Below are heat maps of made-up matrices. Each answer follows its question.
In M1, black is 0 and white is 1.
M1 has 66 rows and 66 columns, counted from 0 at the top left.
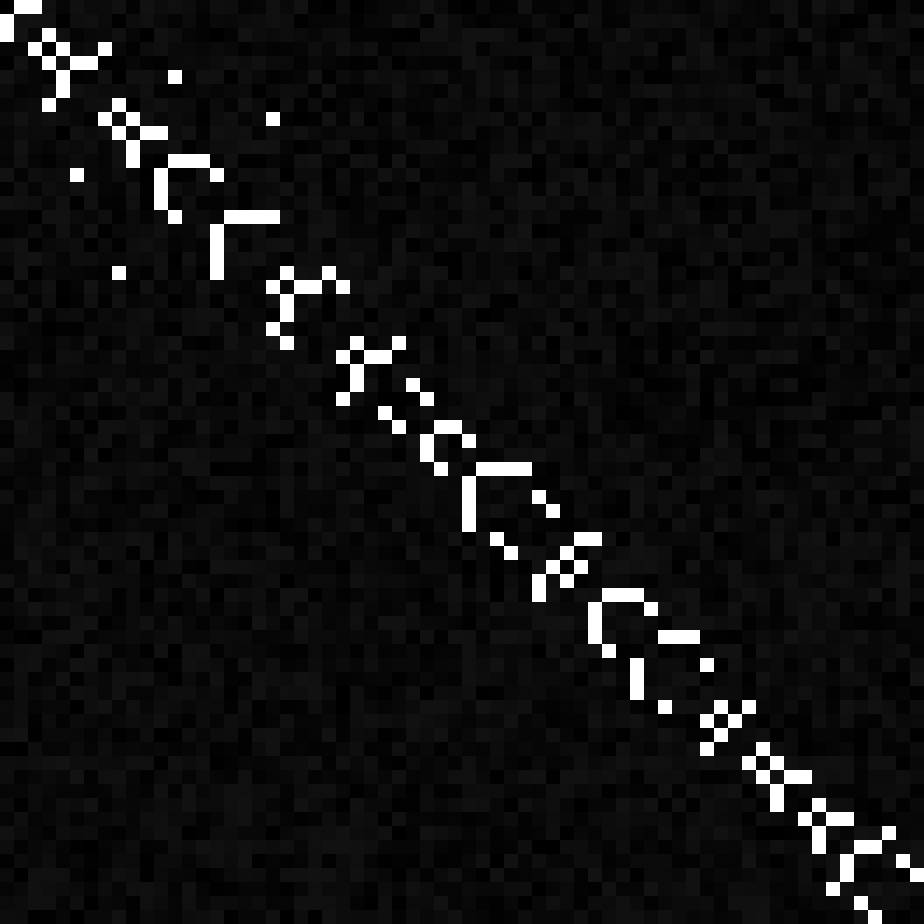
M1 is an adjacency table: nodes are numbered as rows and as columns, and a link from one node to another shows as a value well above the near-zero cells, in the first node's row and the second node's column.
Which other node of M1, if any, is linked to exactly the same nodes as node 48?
node 49
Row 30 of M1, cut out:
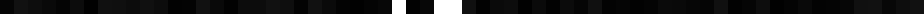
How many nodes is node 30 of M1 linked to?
3
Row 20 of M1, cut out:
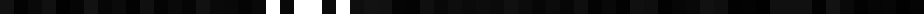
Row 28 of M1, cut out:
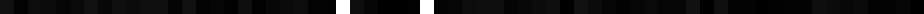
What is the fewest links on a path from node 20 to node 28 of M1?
2
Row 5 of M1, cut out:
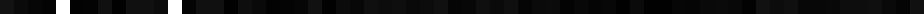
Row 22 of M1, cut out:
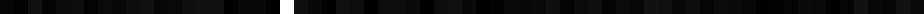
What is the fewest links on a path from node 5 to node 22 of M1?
5
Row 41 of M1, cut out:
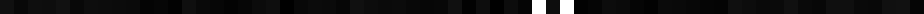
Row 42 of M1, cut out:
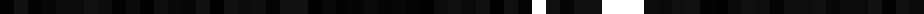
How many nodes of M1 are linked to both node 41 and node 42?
1
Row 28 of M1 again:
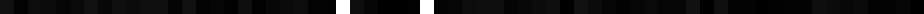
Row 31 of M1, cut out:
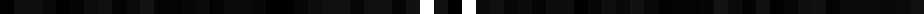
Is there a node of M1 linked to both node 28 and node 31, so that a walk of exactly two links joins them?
yes
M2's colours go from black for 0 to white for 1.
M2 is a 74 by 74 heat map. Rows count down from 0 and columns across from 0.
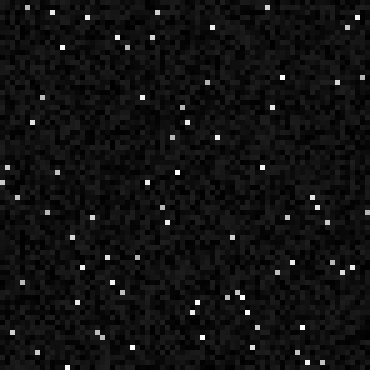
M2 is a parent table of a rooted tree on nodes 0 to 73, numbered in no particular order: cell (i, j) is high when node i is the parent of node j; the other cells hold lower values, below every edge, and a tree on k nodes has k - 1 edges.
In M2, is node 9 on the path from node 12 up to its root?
yes
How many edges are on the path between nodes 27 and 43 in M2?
1
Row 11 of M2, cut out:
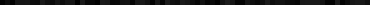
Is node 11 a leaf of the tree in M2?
yes
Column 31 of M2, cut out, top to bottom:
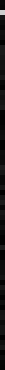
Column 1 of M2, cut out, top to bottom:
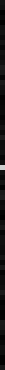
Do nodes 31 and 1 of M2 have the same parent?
no
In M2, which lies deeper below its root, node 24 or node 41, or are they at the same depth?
node 41
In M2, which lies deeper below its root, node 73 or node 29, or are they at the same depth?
the same depth
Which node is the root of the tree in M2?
44
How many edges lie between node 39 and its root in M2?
3
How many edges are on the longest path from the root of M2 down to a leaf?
6
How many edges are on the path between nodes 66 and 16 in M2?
5
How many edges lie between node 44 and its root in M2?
0
